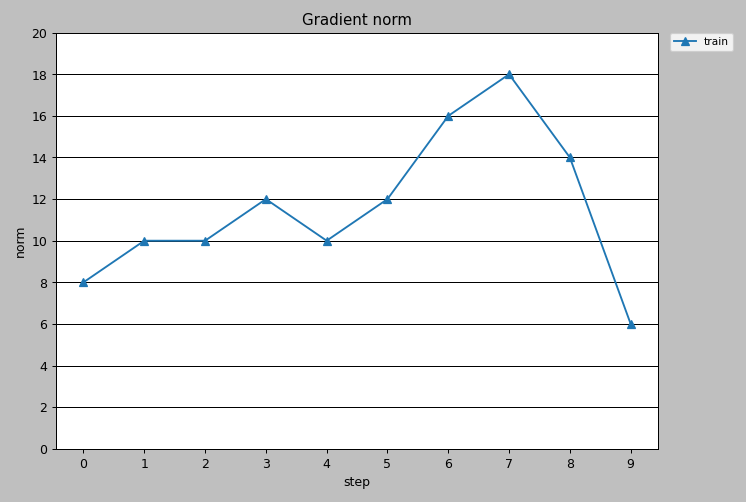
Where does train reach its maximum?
7
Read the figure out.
Title: Gradient norm
x-axis: step, ticks 0 1 2 3 4 5 6 7 8 9
y-axis: norm, ticks 0 2 4 6 8 10 12 14 16 18 20
Legend: train
Values:
train: 8 10 10 12 10 12 16 18 14 6
